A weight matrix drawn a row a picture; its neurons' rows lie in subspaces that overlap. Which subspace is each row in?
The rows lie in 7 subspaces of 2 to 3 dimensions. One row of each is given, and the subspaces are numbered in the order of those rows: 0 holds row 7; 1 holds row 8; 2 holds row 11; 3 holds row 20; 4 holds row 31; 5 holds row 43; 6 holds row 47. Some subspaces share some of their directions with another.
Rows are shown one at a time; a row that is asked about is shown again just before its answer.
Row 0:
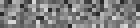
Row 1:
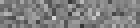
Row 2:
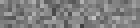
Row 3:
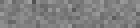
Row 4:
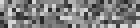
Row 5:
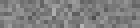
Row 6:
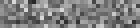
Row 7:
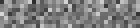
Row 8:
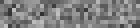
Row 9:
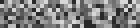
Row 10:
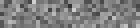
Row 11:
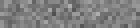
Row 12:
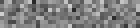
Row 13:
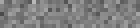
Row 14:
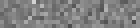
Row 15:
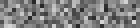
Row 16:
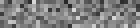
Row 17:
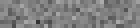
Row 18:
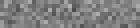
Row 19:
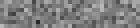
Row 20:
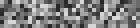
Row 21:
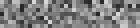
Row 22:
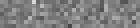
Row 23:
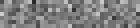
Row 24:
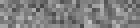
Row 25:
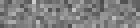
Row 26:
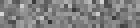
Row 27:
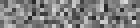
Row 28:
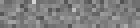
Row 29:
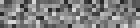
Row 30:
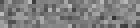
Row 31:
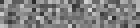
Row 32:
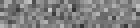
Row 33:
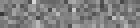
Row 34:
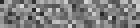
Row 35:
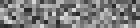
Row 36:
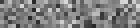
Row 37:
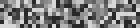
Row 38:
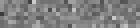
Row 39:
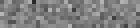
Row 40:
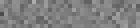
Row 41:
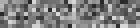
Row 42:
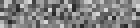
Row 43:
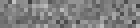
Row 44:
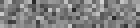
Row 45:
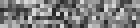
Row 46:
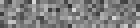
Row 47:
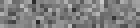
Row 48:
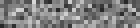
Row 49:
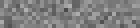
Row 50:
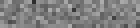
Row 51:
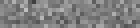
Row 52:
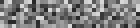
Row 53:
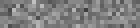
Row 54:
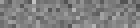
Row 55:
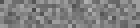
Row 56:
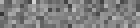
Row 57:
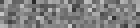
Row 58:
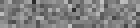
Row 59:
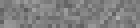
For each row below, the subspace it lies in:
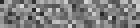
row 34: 4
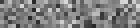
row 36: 4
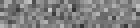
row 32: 3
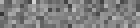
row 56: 0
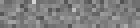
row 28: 5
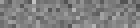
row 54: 4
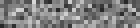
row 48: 6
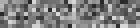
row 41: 1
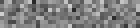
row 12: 0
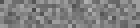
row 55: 4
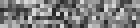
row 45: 3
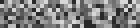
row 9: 4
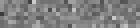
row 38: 1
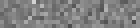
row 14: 2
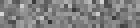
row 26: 6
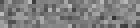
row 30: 1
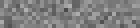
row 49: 3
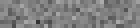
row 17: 6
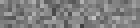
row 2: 2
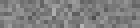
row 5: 2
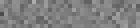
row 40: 6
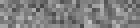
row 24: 4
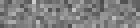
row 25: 6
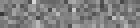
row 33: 1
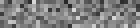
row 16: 4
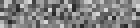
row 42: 3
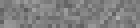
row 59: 3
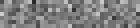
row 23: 0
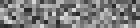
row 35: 0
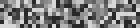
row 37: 3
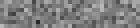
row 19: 6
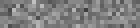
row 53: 1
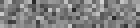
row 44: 6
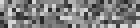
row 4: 1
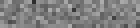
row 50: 0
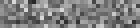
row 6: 5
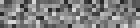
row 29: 5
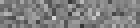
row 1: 2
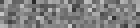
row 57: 4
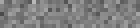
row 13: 0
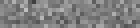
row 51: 5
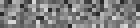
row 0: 6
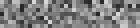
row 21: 6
